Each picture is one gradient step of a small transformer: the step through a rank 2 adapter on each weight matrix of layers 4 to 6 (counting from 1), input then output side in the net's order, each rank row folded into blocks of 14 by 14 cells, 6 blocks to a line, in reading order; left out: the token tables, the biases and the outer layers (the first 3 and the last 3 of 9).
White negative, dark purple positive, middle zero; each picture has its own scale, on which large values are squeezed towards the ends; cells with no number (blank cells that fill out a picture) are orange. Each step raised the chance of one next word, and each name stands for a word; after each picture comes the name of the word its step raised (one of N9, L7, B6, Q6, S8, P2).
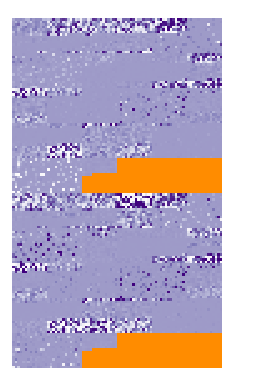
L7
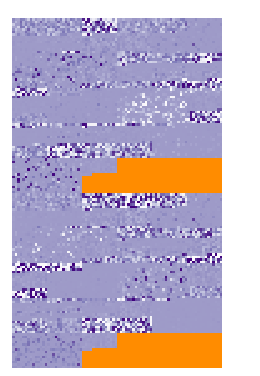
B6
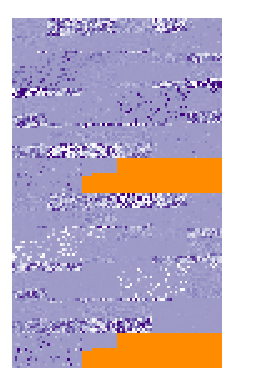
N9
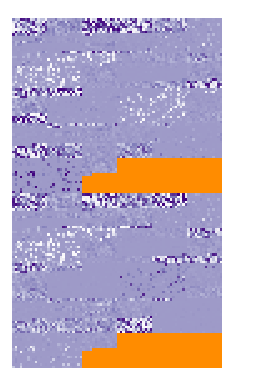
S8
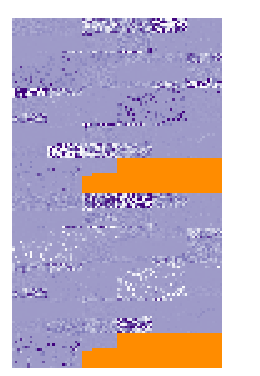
N9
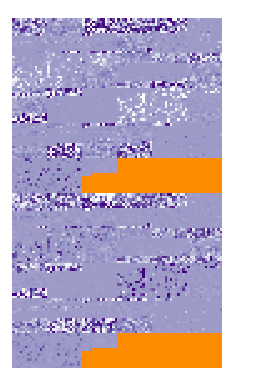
S8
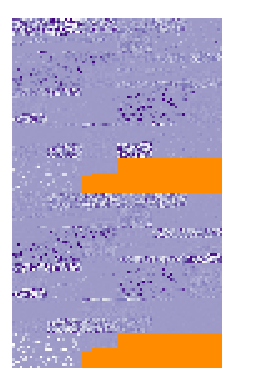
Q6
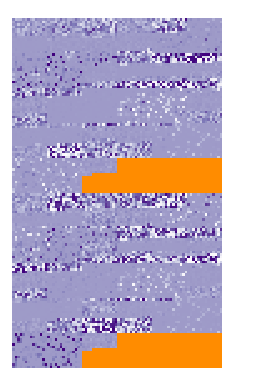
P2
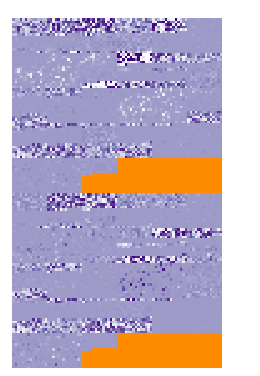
S8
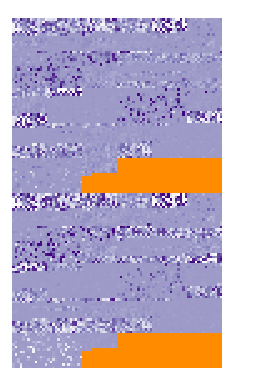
Q6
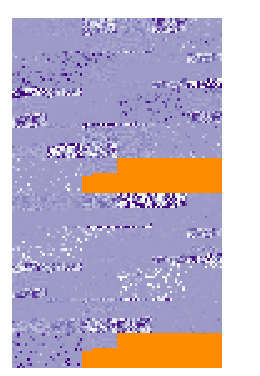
N9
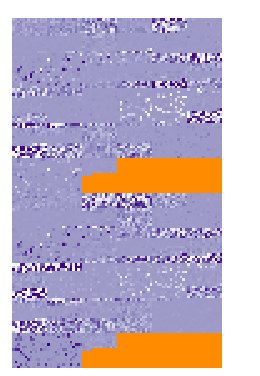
P2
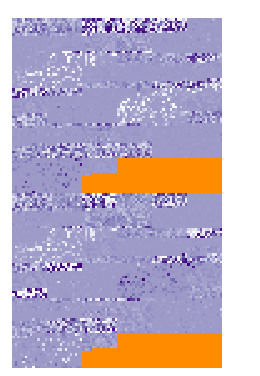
S8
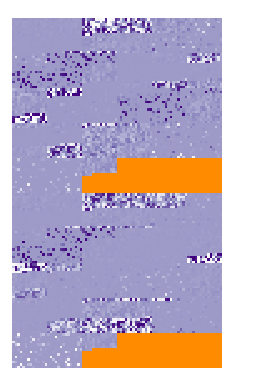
Q6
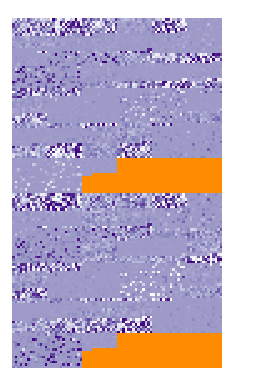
P2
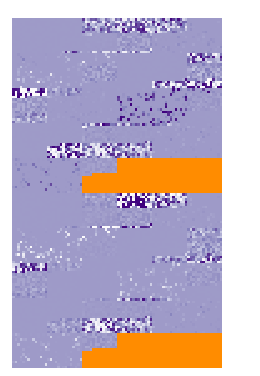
N9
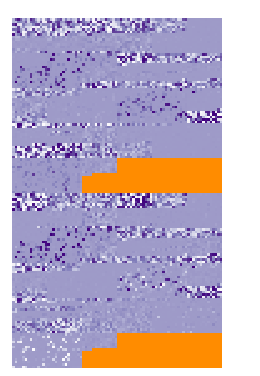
Q6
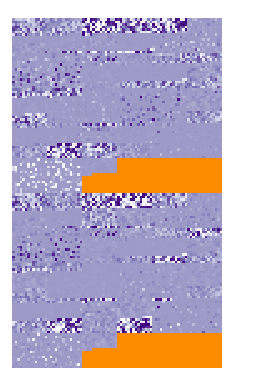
L7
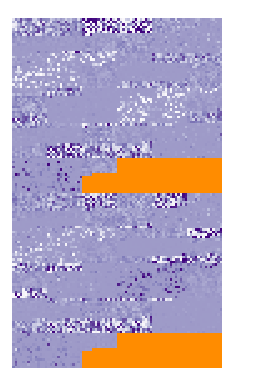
S8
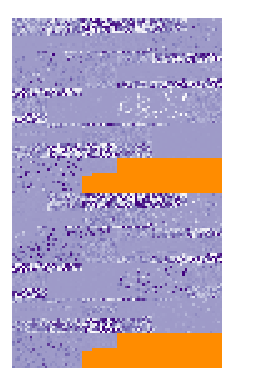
B6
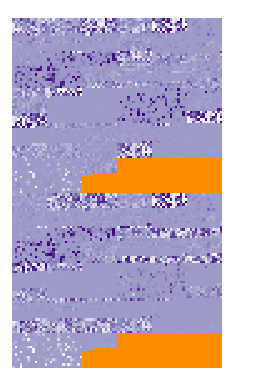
Q6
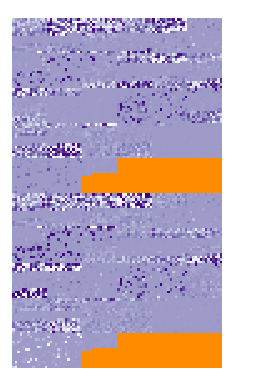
Q6
